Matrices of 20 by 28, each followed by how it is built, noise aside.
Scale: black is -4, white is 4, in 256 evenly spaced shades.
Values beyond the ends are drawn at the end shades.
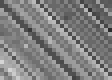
Toeplitz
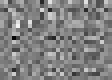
low rank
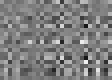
low rank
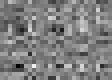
low rank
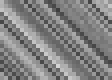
Toeplitz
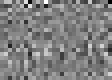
low rank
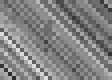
Toeplitz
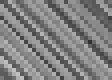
Toeplitz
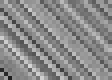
Toeplitz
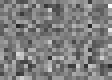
low rank
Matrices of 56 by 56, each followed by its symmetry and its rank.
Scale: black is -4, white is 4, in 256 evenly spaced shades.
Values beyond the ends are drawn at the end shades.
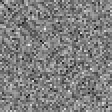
symmetric, full rank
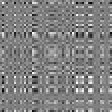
symmetric, rank two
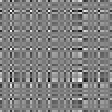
symmetric, rank one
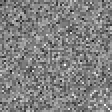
symmetric, full rank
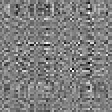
neither, rank five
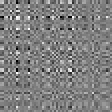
symmetric, rank three
